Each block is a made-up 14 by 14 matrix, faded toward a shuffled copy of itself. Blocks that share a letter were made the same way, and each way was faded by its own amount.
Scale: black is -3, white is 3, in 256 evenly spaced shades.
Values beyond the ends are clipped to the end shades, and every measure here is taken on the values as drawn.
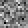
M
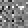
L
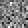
M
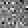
L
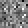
M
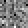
M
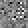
L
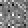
L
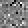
L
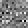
L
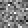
M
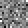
M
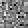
M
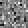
M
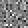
L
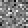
M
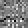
L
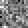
M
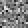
M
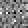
L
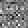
L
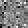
L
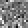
M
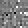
L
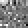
L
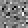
L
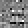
L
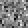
M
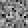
M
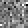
M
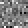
L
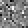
M
